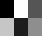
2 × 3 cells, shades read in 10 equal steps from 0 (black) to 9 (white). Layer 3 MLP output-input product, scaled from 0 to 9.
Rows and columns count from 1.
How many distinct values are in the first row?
3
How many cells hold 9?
1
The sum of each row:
12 13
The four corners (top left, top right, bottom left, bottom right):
0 3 7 5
